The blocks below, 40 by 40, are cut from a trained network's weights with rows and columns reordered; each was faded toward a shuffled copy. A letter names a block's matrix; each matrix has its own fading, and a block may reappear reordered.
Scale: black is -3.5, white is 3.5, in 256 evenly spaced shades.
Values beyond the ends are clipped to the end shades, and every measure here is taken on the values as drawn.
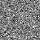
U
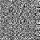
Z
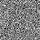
U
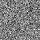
U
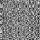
Z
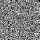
U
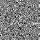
U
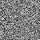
U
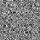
U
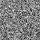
U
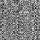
Z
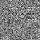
U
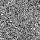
U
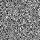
U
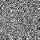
U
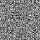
U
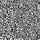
U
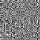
Z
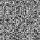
Z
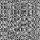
Z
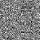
U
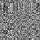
Z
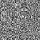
Z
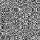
Z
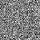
U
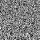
U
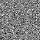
U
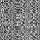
Z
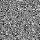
U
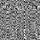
Z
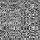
Z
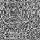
Z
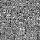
U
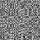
Z
